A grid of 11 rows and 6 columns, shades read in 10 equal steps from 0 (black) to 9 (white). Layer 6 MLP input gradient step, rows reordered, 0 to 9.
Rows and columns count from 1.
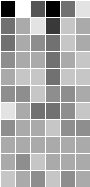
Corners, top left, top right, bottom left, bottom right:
0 8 7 6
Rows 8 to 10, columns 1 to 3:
5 6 6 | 6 6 6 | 6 5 7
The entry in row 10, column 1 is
6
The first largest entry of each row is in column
2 3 5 6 2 3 1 4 1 3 1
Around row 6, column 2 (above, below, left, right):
7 6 5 7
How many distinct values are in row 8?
3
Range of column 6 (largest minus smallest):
3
